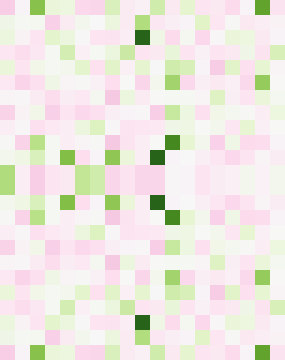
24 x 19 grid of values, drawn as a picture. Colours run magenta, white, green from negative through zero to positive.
Overall the values sit about 50% of the way up the scale. The values are skewed, with a long tail toward high values. No seam splits the table. The top and bottom halves mirror each other. No single row or column stands out from its neighbours.
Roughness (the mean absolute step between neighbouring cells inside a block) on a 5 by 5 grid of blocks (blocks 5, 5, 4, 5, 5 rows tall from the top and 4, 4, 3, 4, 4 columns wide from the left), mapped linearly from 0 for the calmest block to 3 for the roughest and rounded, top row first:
1 1 3 1 2
1 1 1 1 1
1 3 3 0 0
1 1 1 1 1
1 1 3 1 2
